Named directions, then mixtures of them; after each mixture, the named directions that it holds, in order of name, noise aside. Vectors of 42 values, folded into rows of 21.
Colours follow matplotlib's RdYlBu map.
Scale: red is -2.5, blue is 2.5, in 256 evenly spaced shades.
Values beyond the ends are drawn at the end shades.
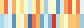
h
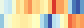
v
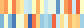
h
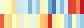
v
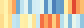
v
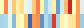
h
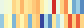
h, v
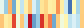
h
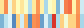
h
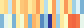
h, v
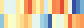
v
